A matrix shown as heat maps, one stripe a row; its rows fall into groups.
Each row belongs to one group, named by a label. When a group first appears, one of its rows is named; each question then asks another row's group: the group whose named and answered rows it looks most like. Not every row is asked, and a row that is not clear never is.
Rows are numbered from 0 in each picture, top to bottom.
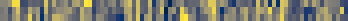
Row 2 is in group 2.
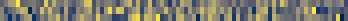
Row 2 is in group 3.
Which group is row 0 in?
2
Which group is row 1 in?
3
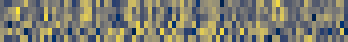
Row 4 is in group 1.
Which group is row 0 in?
3
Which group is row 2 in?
2
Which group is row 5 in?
3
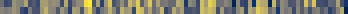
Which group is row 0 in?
3
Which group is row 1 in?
1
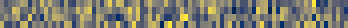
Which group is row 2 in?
2
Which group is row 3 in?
3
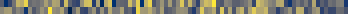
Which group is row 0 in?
3
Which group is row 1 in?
1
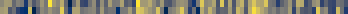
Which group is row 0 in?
1
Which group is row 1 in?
1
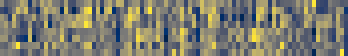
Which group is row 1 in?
3
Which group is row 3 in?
2
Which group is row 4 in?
1
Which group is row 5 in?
1
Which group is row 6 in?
2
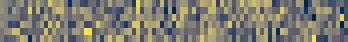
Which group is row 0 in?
1
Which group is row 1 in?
2
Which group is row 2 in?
1
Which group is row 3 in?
3
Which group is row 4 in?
2
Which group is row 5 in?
3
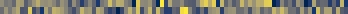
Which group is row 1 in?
2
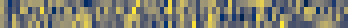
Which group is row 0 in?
1
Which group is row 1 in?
3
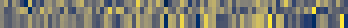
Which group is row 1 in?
3
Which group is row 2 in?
1
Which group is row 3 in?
1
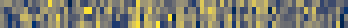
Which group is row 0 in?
1
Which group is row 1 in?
3
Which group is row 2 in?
3
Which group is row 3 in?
3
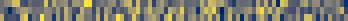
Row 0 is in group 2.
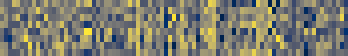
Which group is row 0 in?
2
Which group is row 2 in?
2
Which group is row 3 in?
1
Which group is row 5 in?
3
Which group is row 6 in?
2
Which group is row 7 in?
1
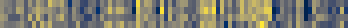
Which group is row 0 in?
1
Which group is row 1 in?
1
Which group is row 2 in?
1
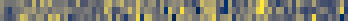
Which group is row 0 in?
1
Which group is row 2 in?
3
